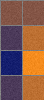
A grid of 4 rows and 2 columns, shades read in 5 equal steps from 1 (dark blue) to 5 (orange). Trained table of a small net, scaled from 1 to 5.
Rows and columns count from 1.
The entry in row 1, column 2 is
3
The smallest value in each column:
1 3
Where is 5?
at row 3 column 2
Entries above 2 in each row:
2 1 1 1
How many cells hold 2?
2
